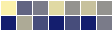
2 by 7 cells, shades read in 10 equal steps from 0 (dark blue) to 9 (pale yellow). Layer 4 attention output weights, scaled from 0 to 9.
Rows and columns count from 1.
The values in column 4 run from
0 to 8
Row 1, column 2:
3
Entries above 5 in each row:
3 1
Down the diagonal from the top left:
9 6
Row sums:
41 14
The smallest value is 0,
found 3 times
